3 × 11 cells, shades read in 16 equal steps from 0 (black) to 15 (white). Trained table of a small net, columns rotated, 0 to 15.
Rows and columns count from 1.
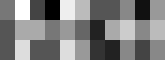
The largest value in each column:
7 15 10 7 14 11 5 10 12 8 11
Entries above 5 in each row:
6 9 5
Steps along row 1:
up down down up down down same up down up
